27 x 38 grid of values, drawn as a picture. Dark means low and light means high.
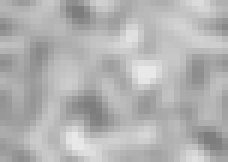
Average level on the scale: 70%. Odd rows or columns: none. Grain: blotchy.
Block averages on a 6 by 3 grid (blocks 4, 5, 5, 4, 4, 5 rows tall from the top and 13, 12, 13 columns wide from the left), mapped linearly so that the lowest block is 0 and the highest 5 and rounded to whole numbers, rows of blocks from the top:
114 | 144 | 142 | 112 | 101 | 351
